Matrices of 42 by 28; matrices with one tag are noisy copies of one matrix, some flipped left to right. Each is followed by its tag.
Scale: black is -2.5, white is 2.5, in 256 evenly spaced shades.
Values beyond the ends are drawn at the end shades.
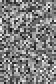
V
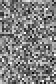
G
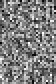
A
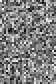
V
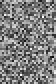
G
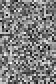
G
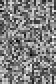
A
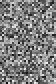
G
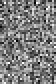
A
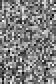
A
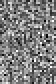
A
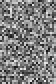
G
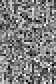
A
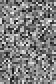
V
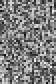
A
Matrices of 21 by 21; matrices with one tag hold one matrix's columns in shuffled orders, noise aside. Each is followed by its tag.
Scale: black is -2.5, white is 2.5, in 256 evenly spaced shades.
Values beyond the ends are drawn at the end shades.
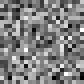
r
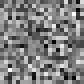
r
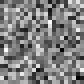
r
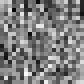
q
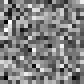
r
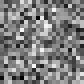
r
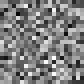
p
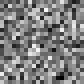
r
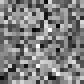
r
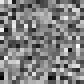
r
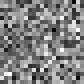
r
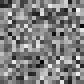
p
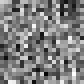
q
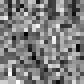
q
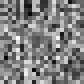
q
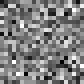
p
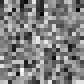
q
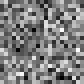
r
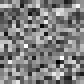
p
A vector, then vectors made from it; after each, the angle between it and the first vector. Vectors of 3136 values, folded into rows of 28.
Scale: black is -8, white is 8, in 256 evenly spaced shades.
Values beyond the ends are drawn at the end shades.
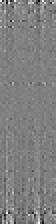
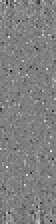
partly aligned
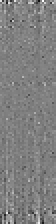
nearly parallel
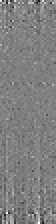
nearly parallel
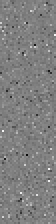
orthogonal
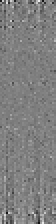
nearly opposite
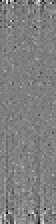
nearly opposite
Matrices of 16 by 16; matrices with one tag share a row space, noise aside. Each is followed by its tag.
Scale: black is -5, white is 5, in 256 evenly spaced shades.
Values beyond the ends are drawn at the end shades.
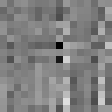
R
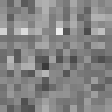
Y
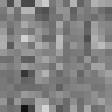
Y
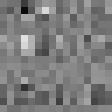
Y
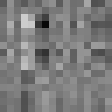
Y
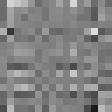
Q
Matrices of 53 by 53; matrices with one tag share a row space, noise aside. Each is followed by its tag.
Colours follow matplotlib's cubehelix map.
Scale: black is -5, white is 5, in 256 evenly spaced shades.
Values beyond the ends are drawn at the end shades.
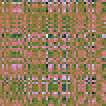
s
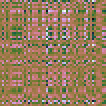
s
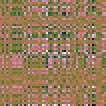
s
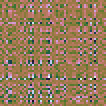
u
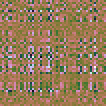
u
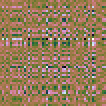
s
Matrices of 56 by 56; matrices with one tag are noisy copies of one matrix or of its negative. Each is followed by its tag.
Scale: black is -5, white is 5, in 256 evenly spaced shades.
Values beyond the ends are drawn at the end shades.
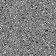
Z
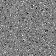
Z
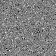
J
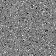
Z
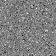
Z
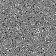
J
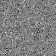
J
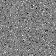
Z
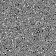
J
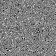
J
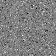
Z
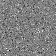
J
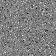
Z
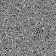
J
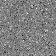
Z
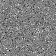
J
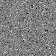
Z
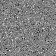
J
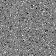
Z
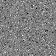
Z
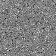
J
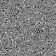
J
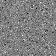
Z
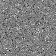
J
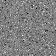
Z
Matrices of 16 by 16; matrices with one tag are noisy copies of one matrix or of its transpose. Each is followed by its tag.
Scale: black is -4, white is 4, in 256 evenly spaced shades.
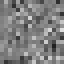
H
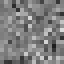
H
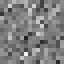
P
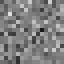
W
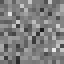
W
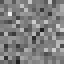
W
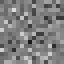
W
